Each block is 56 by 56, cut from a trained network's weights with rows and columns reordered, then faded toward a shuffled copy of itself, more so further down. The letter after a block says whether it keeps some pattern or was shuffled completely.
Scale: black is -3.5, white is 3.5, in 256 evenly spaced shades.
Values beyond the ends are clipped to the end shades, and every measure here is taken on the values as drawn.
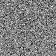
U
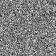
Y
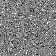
U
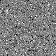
Y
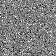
U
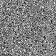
U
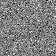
U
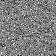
U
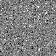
Y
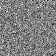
Y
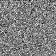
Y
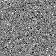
U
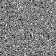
Y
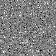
Y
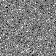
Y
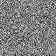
U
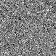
U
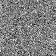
U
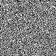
U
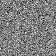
Y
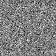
U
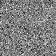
Y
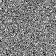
U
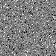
U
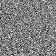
Y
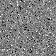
U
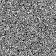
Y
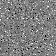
Y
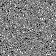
U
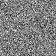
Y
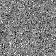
U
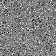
U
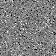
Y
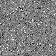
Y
